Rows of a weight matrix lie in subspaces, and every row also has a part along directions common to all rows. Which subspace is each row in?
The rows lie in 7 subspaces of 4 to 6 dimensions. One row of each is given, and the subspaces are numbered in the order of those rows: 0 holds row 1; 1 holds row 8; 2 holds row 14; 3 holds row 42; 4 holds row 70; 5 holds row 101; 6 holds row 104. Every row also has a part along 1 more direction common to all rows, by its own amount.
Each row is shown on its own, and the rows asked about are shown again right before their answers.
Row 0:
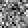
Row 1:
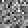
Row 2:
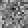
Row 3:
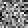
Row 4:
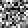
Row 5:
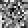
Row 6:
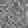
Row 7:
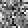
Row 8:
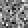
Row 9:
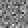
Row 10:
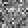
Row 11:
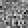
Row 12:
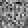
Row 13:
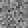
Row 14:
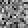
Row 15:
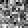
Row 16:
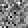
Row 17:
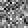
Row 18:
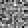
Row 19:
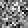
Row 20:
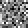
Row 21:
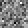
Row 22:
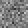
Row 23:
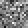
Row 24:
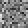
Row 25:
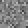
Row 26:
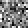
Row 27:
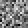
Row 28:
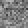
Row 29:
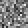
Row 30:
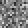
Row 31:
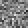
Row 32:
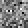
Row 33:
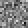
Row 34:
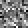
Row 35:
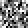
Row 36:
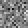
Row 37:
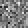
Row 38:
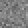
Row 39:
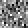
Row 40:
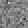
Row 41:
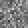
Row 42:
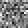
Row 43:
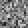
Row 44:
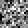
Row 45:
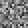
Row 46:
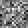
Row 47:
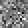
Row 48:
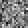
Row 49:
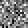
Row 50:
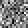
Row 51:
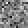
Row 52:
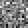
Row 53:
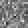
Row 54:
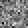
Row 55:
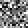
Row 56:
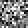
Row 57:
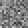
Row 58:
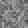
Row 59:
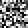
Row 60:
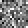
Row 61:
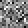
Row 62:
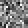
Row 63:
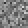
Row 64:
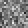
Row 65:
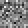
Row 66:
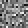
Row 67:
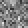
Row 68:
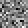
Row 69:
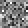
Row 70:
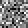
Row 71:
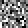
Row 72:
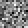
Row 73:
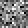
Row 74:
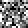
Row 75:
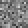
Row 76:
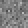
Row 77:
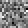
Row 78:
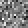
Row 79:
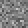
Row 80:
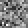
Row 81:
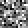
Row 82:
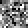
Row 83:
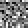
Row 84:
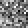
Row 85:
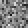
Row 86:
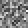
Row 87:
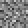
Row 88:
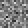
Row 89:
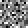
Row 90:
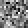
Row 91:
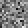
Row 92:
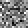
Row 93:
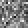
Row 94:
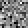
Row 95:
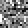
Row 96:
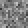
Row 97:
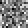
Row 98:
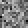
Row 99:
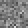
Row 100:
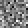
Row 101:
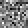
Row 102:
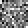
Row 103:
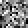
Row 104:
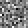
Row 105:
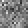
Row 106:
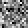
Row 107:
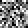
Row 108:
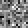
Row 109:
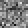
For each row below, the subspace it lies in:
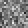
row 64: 1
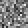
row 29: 4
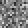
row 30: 5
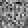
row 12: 5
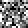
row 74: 0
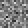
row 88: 4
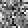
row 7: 3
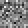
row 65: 3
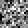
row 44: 0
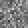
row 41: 0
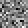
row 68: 6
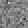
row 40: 3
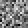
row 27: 4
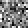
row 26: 0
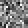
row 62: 1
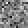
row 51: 2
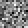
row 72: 5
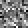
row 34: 3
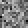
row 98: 5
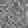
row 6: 1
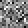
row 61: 3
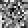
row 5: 6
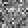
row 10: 2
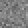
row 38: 1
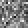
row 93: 2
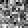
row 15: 5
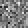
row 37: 1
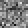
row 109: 1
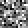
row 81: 5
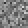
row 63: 3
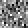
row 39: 6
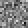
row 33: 2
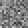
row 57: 6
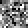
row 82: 5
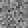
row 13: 0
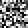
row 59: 4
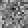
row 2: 6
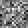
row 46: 3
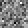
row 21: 2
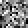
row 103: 5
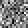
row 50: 4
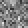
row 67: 5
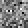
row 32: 1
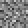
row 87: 4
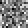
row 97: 5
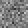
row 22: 4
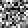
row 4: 1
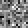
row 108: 0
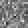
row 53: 2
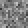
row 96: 1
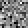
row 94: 2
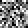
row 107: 0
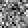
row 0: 1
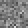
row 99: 0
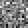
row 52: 4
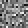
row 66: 0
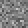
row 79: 6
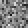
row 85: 5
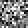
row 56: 3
